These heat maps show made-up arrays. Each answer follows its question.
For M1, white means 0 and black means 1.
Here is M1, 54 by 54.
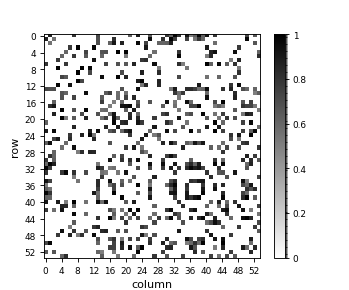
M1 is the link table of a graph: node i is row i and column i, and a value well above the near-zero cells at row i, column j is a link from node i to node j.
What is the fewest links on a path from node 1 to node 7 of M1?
2
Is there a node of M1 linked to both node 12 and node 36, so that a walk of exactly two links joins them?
no
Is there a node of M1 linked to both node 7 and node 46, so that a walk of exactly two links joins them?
no
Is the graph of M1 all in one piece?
yes
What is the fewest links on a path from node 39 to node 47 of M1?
3
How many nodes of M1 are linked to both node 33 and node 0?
3
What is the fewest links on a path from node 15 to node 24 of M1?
3
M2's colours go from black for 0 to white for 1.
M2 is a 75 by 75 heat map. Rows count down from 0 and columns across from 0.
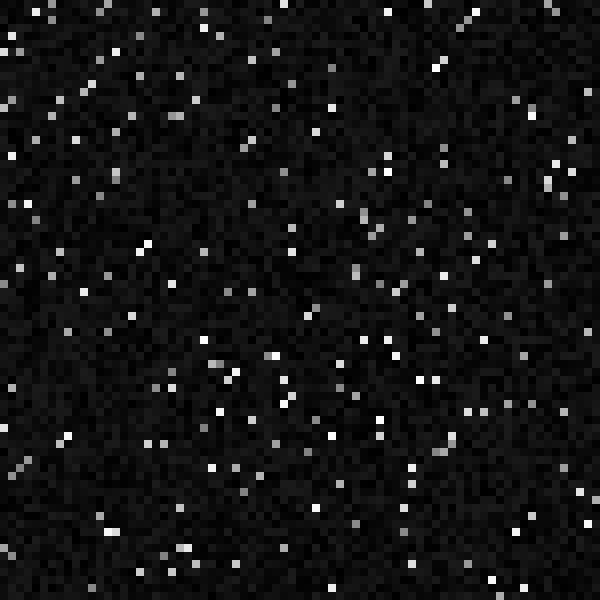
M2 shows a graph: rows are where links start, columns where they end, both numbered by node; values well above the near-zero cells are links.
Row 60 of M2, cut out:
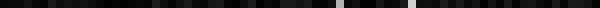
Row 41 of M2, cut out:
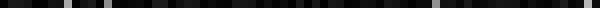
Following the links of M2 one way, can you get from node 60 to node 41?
yes
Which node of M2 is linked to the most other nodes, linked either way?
node 1
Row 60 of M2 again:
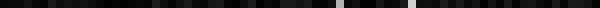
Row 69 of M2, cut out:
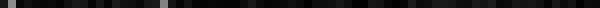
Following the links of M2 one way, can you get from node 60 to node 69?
yes
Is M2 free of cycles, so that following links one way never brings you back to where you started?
no
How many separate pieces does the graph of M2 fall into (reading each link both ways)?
8
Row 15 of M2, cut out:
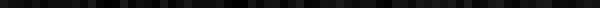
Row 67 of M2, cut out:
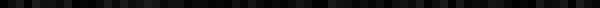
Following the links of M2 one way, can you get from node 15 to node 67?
no
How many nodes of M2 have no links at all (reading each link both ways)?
6
